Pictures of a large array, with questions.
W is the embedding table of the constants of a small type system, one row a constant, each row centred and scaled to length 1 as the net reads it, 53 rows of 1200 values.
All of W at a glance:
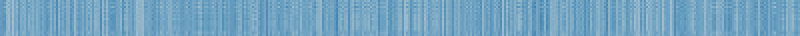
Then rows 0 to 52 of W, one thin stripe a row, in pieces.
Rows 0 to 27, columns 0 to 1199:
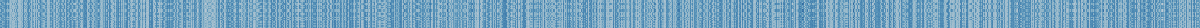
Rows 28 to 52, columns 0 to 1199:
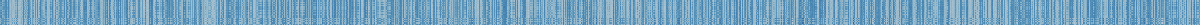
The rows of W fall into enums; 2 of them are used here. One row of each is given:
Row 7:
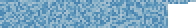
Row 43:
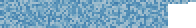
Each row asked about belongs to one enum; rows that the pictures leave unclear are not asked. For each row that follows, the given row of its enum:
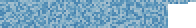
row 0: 7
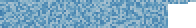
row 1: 7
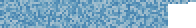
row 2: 43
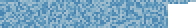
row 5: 7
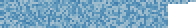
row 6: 43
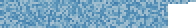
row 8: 43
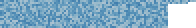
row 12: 43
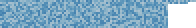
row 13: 7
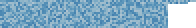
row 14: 7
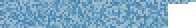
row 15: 43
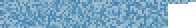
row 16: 43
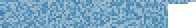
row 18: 7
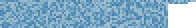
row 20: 7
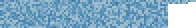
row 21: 43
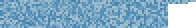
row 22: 43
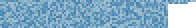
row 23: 7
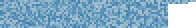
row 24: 43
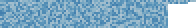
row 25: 7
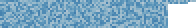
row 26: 7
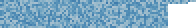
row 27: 43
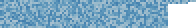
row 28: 43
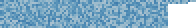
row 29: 43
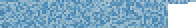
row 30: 7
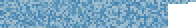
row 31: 43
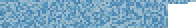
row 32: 7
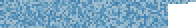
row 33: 43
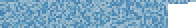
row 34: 7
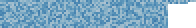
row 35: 7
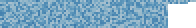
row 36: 7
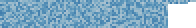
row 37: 7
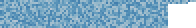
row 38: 43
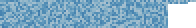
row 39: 7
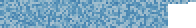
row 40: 43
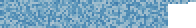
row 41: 43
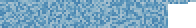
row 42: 7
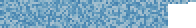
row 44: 43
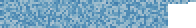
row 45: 43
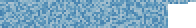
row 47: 7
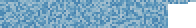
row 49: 7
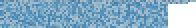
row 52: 43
